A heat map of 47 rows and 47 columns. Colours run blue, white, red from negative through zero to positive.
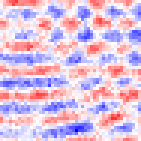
Rings spread out from the top left. The values follow a bell shape. Stripes running across repeat 6 times from top to bottom. Overall the values sit about 50% of the way up the scale.
